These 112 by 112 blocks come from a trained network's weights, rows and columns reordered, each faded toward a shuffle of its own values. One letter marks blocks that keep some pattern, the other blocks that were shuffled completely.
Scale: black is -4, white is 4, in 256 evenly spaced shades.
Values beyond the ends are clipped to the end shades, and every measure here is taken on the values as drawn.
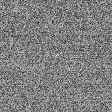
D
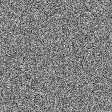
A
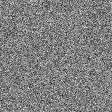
A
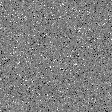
A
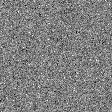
A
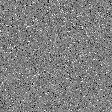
A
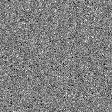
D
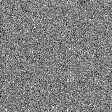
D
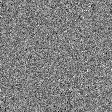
A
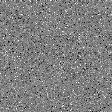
D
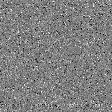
D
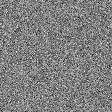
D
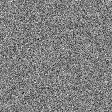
A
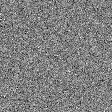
A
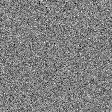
D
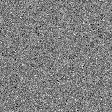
D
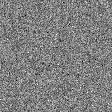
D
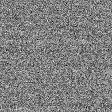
D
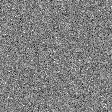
A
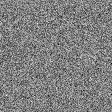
A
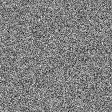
A
